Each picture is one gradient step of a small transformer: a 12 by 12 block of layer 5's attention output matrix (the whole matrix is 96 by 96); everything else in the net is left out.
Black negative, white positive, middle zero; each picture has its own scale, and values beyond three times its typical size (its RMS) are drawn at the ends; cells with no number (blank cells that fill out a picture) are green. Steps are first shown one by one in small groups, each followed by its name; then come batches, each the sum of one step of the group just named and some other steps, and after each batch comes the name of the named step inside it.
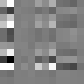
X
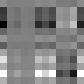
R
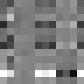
R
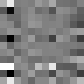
X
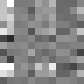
X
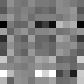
R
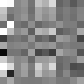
X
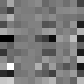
X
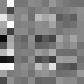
X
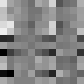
R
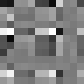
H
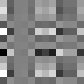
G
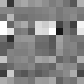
H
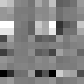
H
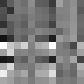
H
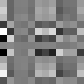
G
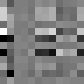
G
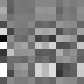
G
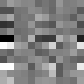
H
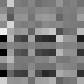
H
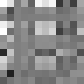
G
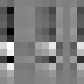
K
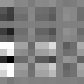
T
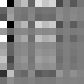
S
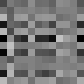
K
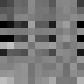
T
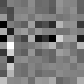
K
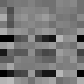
K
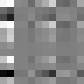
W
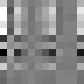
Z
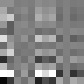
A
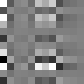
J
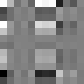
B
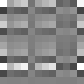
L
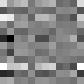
L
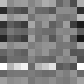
L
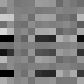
B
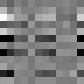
Z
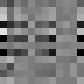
Z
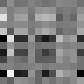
A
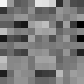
B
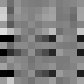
Z
